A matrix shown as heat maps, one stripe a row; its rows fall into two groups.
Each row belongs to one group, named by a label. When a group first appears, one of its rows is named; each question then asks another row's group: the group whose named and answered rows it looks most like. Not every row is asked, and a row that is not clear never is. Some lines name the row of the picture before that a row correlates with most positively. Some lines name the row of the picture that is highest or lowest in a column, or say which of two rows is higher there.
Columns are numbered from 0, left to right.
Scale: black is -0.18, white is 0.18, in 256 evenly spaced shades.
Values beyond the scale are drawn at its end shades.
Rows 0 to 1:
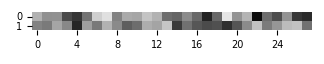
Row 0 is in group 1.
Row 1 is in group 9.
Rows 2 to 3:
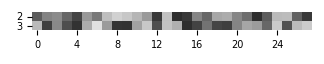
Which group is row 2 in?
1
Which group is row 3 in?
9
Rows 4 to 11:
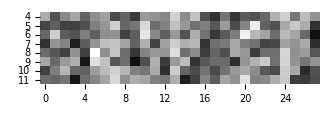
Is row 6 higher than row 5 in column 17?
No
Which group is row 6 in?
1
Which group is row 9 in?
9
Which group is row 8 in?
9
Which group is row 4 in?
9
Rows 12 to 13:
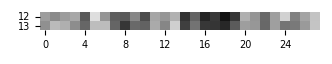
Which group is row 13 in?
9
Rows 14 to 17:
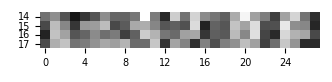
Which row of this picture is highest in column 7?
17
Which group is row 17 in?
1
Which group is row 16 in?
1
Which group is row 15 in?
1
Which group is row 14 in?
1
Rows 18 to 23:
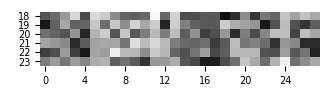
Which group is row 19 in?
1
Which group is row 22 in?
1
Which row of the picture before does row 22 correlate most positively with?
17
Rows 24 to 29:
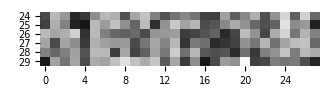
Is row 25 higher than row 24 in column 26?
No
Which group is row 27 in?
9
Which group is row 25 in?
1
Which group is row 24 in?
1
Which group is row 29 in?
1
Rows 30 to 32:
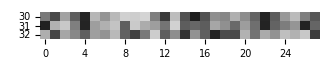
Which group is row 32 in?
9
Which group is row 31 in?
1
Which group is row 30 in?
1
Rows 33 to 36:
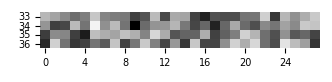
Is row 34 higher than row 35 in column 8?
No
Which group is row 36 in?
1
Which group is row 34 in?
9
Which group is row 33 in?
9
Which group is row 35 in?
1
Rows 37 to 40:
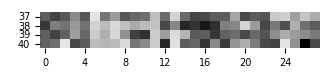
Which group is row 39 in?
9
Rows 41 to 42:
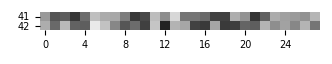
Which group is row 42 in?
9
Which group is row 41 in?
9
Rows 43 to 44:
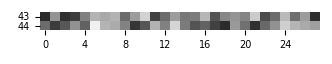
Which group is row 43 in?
1
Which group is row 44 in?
9
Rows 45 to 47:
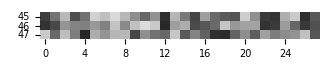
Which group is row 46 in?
1
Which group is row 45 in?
1
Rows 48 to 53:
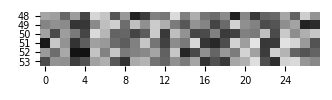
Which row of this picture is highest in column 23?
52
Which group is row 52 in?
1
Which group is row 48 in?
9
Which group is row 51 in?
1
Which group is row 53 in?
1
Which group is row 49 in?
1
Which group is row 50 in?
9
